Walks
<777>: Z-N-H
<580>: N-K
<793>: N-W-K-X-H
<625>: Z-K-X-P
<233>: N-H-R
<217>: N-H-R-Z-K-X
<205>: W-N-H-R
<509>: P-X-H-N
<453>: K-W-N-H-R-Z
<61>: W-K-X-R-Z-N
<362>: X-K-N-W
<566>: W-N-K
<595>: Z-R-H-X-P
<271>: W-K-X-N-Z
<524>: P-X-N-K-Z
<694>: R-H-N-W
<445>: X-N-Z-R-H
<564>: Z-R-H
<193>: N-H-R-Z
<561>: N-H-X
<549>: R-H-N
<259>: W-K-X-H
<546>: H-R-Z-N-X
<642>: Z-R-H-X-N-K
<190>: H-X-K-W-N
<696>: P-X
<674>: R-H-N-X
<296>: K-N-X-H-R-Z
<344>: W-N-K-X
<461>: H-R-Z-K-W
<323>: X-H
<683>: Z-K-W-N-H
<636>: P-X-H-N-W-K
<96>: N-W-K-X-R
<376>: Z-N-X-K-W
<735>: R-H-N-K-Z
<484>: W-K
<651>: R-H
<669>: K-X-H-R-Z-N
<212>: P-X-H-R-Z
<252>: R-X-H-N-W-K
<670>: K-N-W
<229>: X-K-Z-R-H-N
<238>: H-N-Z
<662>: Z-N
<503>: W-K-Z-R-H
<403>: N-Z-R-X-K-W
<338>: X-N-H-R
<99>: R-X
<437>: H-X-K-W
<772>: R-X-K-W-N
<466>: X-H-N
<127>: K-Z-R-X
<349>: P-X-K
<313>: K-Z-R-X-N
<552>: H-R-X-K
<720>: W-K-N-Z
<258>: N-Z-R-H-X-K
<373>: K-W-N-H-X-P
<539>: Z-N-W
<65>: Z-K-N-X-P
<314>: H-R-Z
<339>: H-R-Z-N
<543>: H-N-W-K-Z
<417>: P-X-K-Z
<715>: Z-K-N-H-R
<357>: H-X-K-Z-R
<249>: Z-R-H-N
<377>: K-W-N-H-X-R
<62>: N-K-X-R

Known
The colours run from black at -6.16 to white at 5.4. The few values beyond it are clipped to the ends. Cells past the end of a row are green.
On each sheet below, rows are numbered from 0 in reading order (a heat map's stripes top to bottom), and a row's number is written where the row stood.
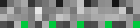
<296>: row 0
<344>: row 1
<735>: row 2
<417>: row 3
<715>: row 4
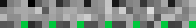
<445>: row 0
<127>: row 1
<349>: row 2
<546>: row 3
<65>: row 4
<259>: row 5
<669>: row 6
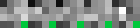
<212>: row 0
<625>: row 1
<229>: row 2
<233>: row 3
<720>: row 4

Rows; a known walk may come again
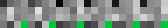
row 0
<96>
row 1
<373>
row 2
<564>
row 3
<229>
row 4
<546>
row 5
<339>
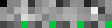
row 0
<99>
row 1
<561>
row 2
<524>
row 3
<683>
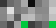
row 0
<259>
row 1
<595>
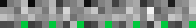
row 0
<249>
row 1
<642>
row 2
<793>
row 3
<625>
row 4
<509>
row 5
<670>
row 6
<735>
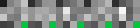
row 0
<357>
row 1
<349>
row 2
<344>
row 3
<466>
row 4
<484>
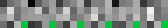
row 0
<377>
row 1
<313>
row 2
<543>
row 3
<205>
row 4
<772>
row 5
<566>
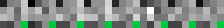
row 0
<461>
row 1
<127>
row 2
<552>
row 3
<651>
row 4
<323>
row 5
<720>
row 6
<669>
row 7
<403>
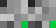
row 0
<233>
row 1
<296>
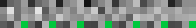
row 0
<61>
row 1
<453>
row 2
<217>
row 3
<715>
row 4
<437>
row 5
<636>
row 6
<417>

